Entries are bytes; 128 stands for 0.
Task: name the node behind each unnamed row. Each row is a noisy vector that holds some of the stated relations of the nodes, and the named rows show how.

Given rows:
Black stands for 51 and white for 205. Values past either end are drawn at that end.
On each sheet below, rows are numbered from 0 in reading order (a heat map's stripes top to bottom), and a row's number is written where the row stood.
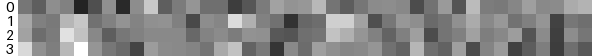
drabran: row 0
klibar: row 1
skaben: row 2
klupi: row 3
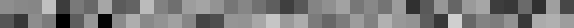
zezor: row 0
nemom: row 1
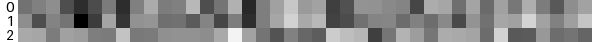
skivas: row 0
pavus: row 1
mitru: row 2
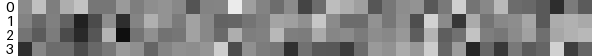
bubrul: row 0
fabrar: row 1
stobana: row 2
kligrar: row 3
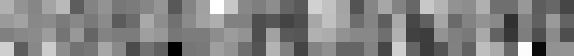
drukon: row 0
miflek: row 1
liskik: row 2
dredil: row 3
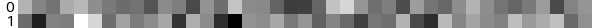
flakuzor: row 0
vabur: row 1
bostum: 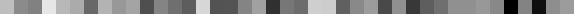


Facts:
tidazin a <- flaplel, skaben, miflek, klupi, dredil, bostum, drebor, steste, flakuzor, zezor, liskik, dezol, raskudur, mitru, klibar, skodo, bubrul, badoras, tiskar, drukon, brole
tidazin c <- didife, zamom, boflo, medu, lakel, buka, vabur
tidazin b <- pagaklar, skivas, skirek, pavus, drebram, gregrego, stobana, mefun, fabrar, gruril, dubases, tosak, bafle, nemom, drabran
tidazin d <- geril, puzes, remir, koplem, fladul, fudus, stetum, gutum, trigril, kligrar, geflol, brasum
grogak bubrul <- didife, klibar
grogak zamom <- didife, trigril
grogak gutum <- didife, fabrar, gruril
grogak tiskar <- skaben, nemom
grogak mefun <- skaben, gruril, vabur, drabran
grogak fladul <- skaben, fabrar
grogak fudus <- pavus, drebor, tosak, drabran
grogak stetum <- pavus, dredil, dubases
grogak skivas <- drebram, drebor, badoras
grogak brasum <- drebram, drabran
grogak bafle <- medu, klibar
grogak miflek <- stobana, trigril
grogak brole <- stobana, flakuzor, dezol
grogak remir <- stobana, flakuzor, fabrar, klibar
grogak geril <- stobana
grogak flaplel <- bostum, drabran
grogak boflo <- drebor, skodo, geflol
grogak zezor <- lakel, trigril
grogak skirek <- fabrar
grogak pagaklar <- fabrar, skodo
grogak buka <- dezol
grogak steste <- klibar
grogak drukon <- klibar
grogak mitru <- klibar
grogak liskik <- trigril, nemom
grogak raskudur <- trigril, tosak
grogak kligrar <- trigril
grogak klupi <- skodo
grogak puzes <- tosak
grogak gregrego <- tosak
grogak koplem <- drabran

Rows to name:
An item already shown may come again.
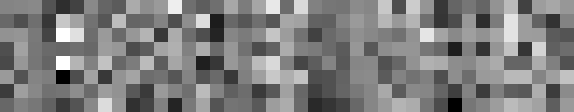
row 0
skirek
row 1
geflol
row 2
boflo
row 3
fladul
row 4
zamom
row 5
pavus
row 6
brasum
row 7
stetum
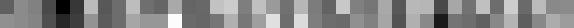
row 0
bafle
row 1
skirek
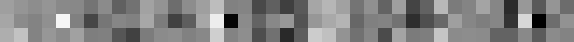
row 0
miflek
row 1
badoras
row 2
brole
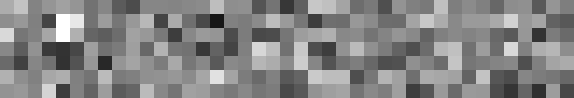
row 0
brole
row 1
boflo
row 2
skodo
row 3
gregrego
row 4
gruril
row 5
mitru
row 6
zezor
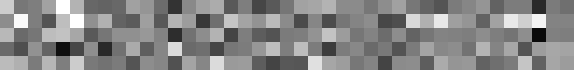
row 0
skodo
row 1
buka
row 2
drebor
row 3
mefun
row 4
dezol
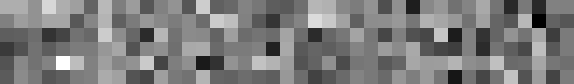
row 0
flaplel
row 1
steste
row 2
puzes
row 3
trigril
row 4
didife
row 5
fudus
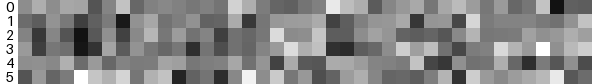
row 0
steste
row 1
drebram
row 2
tosak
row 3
dubases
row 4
liskik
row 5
medu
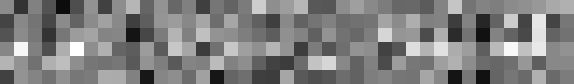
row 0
tosak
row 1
remir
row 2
geril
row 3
buka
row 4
flakuzor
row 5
koplem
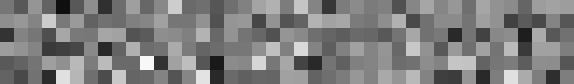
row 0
mefun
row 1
tiskar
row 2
gutum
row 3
pagaklar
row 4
lakel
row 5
geflol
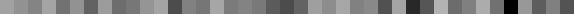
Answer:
raskudur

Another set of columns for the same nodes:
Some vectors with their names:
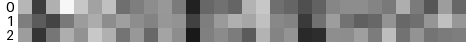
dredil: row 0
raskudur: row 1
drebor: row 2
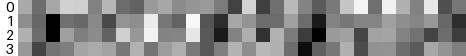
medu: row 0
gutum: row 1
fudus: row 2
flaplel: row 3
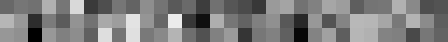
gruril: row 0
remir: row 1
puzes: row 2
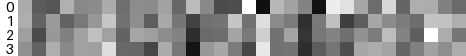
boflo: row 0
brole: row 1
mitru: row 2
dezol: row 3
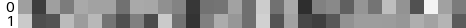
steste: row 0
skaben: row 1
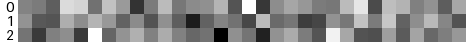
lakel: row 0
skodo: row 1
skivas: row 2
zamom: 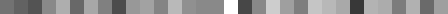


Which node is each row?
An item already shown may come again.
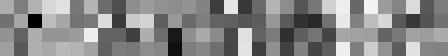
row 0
medu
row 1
trigril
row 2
dezol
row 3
klibar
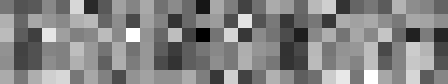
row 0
mefun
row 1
flakuzor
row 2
stetum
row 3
klupi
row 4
klupi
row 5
medu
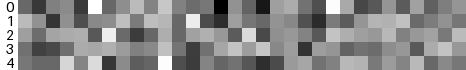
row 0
skivas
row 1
geril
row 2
buka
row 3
zezor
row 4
nemom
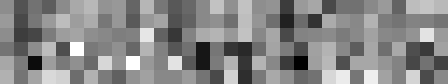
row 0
miflek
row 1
bostum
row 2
liskik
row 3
drebram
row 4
fudus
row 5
medu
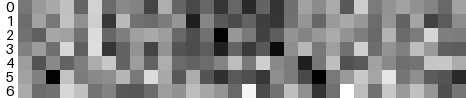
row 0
stobana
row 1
tosak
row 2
bafle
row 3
fabrar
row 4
brole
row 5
geflol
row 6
vabur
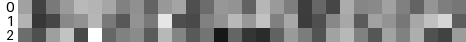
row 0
bostum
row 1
tiskar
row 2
drebram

